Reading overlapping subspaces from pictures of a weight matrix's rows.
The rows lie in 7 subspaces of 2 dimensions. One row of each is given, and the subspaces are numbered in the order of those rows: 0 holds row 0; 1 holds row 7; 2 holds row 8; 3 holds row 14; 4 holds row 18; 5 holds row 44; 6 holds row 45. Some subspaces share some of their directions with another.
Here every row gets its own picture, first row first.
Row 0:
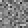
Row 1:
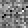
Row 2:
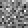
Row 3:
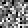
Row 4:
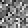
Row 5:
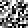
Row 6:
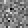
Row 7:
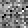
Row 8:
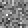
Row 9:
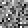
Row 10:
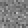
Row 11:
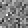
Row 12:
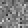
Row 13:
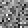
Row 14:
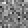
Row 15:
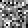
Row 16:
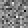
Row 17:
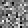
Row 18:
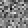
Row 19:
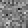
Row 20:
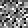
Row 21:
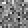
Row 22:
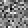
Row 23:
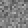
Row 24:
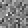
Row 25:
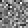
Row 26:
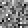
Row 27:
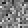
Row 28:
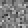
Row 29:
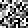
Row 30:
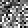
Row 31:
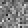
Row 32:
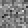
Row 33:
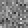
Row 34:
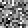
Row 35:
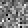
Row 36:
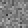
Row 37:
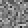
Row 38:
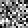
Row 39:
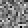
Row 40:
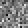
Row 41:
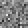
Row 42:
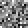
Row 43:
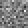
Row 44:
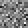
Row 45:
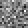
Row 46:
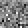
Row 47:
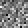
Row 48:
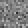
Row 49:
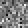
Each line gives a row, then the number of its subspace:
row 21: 3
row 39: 0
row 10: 3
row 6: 4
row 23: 4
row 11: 0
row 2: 6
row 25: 0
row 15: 2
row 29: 0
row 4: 0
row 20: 5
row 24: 0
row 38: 5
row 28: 1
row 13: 1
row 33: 5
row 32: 1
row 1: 1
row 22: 4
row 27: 3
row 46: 3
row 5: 4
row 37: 0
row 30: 1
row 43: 6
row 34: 2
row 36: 2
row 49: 5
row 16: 6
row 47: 5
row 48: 3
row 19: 2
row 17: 6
